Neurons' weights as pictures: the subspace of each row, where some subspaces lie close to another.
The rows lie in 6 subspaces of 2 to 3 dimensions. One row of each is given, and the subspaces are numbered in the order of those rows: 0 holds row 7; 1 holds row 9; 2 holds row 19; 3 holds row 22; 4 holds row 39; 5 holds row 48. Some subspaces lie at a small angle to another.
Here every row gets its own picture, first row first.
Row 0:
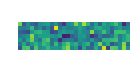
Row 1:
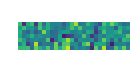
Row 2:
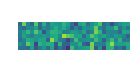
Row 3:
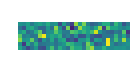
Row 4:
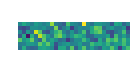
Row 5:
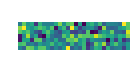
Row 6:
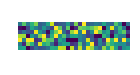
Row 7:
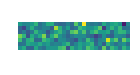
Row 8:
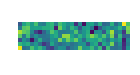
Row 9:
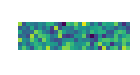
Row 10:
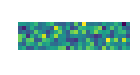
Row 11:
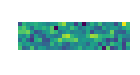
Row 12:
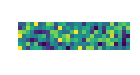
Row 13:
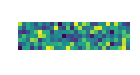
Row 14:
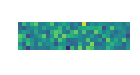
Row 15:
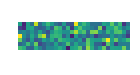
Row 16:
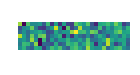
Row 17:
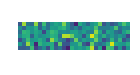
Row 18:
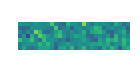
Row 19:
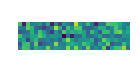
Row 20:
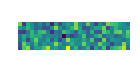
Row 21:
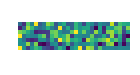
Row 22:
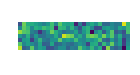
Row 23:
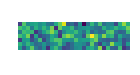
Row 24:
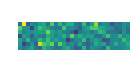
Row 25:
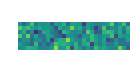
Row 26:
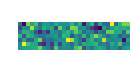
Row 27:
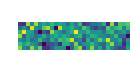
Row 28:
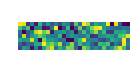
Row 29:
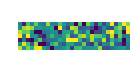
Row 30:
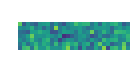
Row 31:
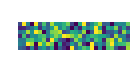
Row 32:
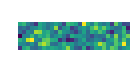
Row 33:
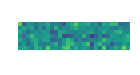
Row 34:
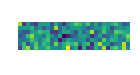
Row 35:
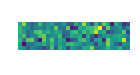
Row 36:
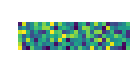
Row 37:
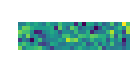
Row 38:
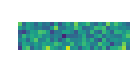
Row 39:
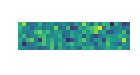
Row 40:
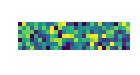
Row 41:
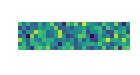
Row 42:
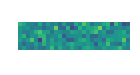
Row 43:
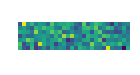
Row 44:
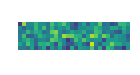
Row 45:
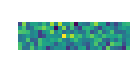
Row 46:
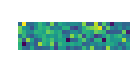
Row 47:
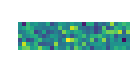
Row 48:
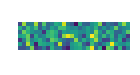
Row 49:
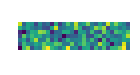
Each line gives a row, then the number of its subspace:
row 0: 0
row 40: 1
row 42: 4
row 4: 1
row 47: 2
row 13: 2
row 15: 3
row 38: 2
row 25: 5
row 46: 4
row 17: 5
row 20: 2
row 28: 4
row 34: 0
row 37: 3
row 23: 1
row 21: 3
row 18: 1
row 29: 3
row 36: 2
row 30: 0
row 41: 5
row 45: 2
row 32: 0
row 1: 5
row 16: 4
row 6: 0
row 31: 5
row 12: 3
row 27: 4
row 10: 0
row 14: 0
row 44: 1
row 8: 3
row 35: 4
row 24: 4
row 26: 4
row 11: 0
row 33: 1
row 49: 2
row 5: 3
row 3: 2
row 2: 5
